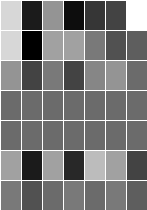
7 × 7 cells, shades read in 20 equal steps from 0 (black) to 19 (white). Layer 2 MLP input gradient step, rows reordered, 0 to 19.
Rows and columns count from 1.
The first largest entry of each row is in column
7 1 1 1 1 5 1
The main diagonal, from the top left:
16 0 9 8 8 12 7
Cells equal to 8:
17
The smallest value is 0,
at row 2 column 2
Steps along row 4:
same same same same same same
